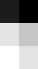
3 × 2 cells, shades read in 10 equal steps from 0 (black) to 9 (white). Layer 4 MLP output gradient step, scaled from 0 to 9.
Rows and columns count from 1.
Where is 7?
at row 2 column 2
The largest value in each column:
9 8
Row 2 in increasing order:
7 8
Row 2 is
8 7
